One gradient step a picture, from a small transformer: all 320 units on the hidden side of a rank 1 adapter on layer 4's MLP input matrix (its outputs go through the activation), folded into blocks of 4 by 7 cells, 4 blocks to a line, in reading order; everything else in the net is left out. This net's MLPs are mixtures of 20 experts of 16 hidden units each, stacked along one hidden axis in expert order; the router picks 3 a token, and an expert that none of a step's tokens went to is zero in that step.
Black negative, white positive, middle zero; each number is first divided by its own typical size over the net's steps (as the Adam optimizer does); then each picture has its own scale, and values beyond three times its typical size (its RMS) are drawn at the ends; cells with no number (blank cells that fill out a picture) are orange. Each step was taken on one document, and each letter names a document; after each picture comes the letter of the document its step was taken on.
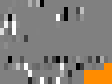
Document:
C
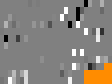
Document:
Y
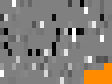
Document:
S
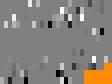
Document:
Y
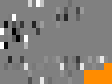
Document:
C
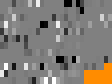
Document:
S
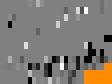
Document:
C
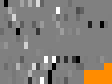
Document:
C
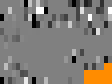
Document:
Y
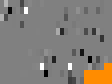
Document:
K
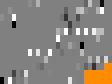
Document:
Y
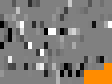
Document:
S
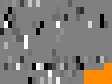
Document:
C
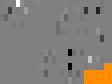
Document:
K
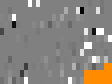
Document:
Y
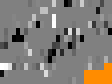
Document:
S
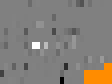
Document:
S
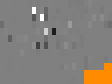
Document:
S
